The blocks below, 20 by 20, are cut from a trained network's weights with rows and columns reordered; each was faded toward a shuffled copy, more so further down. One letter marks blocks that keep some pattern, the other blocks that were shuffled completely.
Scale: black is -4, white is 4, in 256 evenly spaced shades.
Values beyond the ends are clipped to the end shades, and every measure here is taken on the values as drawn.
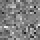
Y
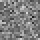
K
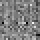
Y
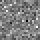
K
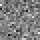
K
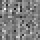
Y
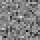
K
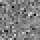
K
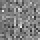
Y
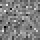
K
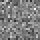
Y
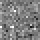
Y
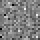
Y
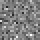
K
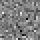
K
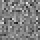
Y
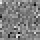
Y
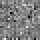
Y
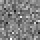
K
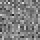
Y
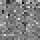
Y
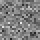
K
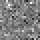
K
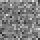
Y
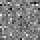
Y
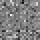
Y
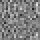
Y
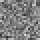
K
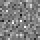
K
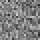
Y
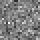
K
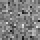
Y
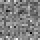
Y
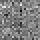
Y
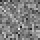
K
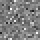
K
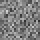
Y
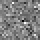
K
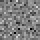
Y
